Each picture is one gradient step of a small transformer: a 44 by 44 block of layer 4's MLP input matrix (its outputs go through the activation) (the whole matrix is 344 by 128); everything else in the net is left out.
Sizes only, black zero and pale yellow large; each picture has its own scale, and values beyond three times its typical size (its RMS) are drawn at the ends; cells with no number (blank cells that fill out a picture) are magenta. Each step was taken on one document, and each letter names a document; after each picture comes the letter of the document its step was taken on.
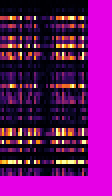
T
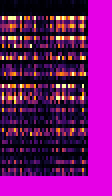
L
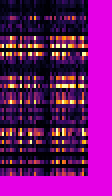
T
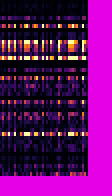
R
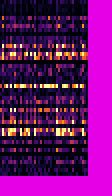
L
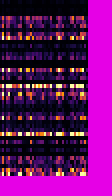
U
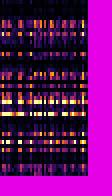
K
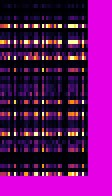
R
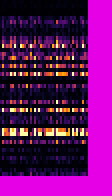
L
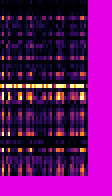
U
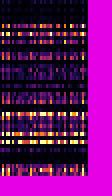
K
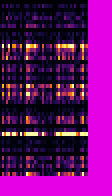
U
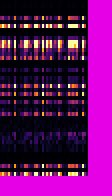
R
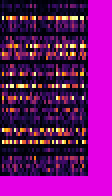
L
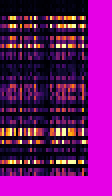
T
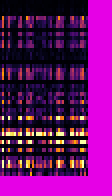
U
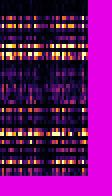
T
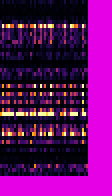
K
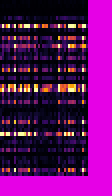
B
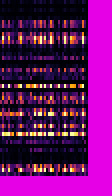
K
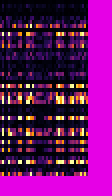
U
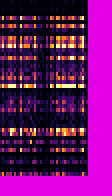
T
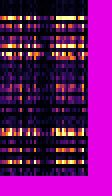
T
